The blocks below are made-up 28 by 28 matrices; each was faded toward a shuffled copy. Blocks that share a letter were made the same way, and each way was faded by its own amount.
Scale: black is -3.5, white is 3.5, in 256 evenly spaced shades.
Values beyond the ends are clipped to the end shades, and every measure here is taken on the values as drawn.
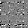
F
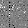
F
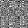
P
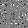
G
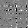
F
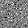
G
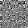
P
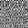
P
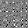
F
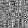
P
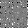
F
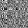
P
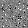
G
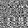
P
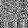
P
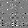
F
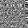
P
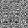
P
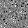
G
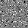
G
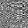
P
